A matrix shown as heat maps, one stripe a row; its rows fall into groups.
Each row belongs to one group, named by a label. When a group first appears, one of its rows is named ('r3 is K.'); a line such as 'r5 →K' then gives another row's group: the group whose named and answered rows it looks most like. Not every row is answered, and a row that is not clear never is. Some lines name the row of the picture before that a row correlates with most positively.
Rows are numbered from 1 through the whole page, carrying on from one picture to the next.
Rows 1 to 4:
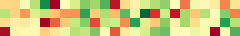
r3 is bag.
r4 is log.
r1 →log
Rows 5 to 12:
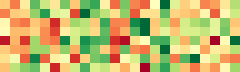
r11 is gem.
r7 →bag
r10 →log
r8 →bag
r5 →log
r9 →log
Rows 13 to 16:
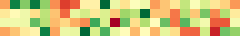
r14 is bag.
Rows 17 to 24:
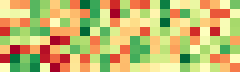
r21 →bag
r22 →bag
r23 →gem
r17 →log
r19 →log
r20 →log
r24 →gem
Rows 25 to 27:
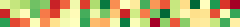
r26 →log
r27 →bag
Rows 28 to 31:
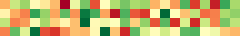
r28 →bag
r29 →log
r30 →bag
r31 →gem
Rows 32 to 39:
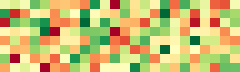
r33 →bag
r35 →log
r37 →log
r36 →gem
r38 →bag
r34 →log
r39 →bag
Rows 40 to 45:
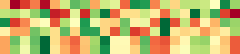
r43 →log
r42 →bag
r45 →gem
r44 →gem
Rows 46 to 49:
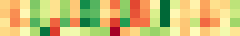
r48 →log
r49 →log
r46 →log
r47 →log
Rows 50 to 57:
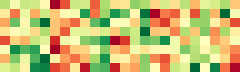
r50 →bag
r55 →gem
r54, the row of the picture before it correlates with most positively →49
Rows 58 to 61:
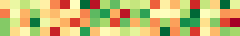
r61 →bag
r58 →bag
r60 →gem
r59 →gem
